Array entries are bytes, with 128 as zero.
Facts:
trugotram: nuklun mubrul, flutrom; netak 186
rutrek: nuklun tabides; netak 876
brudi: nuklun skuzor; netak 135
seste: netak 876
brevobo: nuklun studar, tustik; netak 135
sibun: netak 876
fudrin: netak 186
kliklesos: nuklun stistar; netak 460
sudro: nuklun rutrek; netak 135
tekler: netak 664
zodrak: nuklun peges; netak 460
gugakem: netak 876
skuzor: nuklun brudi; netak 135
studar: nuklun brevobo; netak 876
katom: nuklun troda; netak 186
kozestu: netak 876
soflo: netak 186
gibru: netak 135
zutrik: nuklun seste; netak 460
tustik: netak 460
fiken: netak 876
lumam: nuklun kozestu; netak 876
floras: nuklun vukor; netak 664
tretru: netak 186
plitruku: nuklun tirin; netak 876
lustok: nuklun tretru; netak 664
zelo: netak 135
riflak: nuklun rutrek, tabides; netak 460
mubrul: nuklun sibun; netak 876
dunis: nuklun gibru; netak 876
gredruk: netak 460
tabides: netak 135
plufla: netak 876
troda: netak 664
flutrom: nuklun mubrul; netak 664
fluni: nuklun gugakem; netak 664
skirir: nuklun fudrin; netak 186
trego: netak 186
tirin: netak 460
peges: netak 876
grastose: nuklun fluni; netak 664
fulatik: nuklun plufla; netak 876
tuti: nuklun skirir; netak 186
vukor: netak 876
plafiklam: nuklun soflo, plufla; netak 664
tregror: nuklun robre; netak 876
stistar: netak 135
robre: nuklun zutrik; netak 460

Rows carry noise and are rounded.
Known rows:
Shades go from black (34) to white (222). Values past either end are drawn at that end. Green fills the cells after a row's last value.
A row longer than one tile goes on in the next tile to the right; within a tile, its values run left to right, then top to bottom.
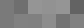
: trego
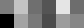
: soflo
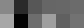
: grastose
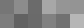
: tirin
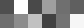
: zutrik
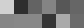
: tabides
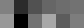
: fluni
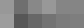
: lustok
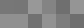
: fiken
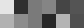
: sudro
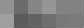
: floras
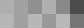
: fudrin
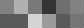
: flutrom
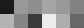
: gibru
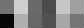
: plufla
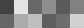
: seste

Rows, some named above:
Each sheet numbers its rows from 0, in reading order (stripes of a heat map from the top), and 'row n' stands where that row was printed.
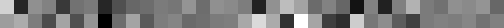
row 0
rutrek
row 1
fluni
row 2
gredruk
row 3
dunis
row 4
studar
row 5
trego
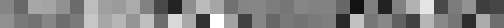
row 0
katom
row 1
skirir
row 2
dunis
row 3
tekler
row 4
studar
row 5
riflak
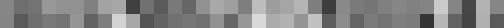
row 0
troda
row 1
trugotram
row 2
tretru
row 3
tuti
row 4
tekler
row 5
fulatik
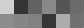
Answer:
tabides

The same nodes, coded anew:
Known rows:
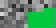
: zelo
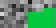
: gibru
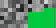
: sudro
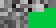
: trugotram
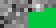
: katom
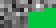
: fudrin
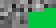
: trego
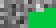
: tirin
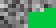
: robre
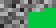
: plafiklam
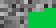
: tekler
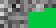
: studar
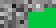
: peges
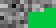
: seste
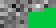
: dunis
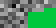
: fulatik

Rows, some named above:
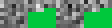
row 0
tirin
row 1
stistar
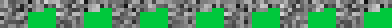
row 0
tabides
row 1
flutrom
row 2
soflo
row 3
tekler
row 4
tretru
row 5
brevobo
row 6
flutrom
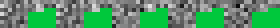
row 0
tustik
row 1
tustik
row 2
troda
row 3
tregror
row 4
plufla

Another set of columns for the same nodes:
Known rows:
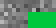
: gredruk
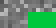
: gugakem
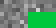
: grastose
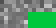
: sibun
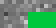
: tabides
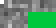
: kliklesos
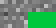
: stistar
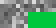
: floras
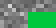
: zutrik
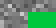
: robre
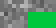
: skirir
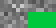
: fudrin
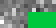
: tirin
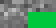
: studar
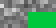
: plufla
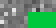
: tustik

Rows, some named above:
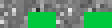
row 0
tustik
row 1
tustik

